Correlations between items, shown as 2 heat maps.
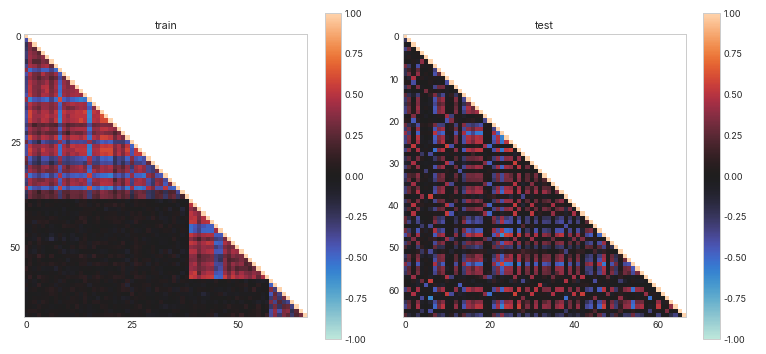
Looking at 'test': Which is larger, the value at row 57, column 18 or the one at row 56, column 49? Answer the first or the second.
the second
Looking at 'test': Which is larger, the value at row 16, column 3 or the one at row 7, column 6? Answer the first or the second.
the first
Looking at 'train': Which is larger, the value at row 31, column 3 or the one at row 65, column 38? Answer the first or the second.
the first
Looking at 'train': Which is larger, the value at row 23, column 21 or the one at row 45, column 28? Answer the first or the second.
the first
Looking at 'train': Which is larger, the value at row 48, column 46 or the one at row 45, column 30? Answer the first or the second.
the second
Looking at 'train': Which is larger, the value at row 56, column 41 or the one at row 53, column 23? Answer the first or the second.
the first
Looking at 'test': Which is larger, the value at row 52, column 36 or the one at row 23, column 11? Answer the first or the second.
the first
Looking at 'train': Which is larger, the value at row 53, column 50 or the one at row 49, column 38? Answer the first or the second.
the first
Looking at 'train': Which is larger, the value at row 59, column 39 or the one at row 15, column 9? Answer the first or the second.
the first
